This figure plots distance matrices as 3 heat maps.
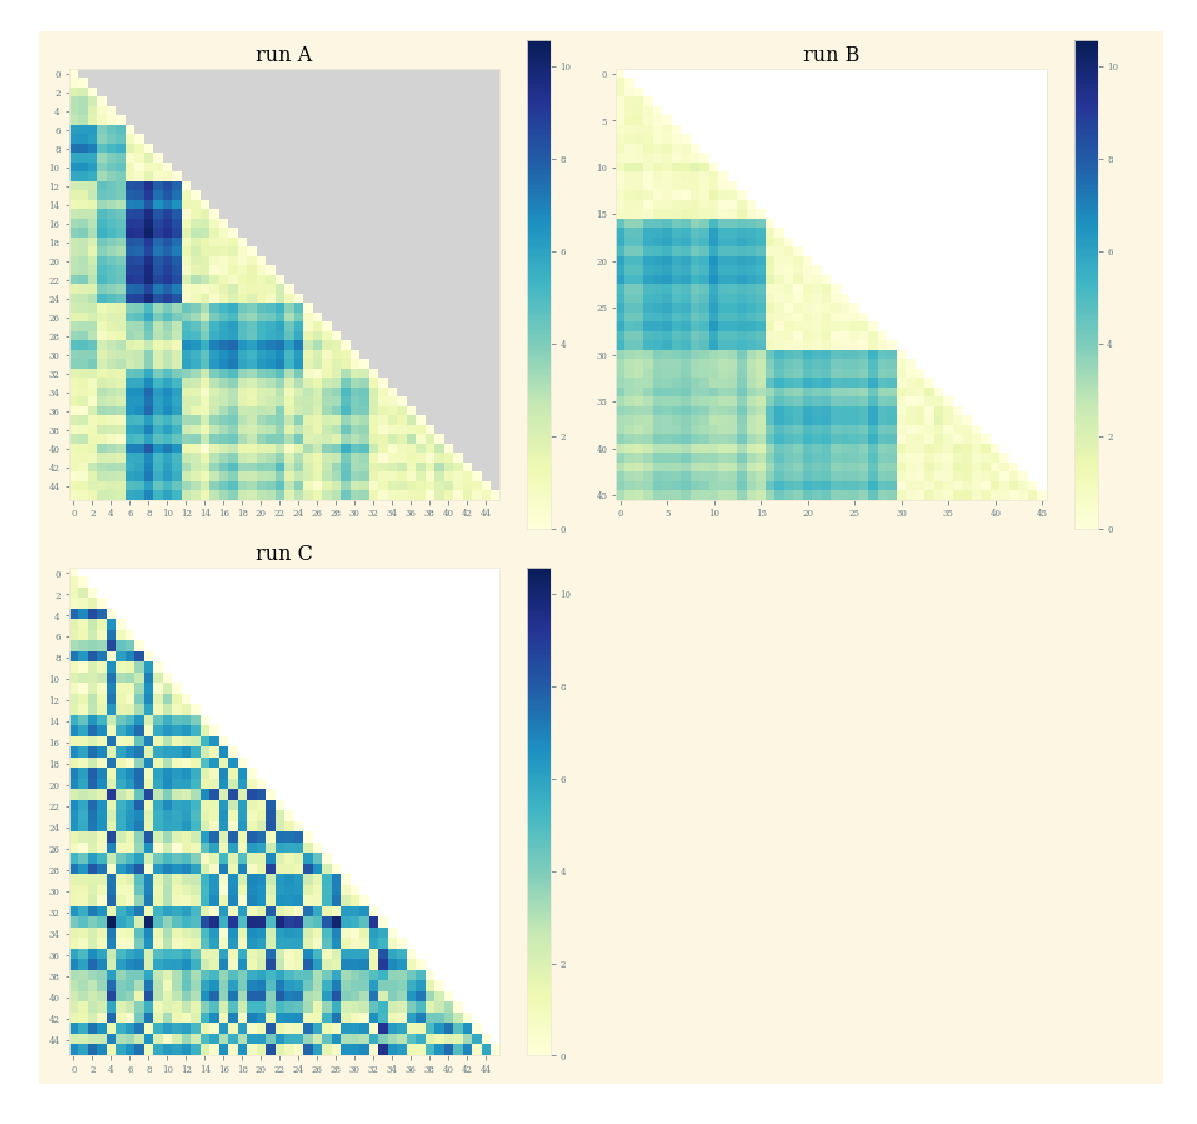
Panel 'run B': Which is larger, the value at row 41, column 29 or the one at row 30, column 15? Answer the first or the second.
the first
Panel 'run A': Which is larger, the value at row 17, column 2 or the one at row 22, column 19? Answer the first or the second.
the first
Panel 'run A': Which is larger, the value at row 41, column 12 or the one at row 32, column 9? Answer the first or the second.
the second
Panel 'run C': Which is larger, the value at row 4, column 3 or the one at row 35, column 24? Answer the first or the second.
the first
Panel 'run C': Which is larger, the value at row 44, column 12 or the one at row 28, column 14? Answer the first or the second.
the first
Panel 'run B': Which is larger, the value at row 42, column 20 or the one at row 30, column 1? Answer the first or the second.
the first
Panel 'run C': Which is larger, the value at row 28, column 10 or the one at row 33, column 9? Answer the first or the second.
the first
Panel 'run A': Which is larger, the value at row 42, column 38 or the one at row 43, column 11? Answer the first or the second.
the second
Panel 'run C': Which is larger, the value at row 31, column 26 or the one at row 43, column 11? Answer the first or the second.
the second
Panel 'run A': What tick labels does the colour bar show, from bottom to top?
0, 2, 4, 6, 8, 10
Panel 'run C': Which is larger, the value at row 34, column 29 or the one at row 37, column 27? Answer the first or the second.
the second
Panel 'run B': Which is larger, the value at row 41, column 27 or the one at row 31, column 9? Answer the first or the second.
the first
